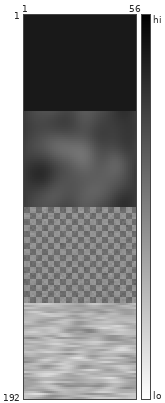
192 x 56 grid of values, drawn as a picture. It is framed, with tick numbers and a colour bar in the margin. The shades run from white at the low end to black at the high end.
It is made of 4 by 1 panels. Panel 1,1: very high, flat. Panel 2,1: high, smooth. Panel 3,1: middling, checkered. Panel 4,1: low, streaked across.
